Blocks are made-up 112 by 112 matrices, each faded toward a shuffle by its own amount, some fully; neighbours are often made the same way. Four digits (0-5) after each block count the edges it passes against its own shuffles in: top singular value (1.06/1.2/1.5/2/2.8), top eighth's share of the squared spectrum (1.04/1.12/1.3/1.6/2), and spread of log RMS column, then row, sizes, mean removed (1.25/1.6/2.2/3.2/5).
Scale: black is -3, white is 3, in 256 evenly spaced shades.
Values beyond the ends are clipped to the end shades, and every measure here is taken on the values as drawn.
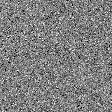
0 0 0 0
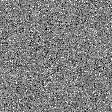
2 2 1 0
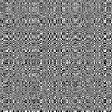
5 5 4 4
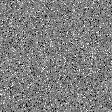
3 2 0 0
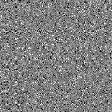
4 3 2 1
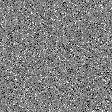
3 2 0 0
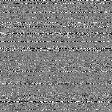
2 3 0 4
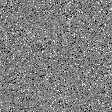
0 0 0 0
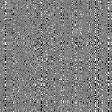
5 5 4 2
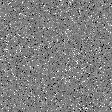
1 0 0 0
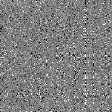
4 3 2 1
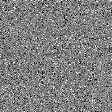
1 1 2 2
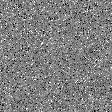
0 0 0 0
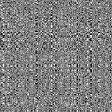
5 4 3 3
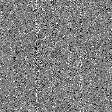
1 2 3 0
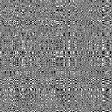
5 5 4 4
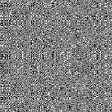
5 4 3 3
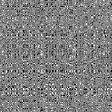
5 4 3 3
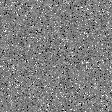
0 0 0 0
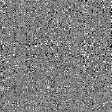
2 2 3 3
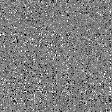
1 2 3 2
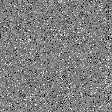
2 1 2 1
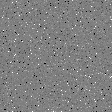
0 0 0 0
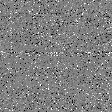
2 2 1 2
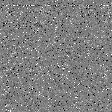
2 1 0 1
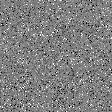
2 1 1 1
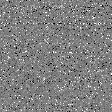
2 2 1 2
